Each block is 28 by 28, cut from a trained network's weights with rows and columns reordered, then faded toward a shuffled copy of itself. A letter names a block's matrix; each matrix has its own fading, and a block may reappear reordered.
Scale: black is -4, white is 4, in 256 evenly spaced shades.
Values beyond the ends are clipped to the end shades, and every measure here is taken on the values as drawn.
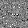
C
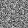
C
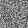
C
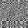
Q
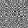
Q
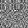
Q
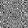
Q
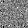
C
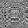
Q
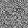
Q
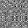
Q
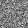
C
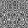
Q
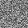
C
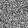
C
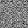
Q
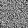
C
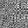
Q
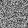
C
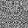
Q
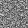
C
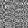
Q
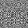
Q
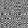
Q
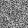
C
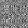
Q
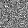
C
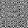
Q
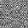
Q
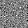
C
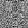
Q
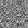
Q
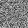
C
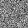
C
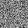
C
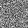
C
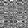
Q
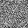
C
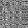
Q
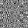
Q
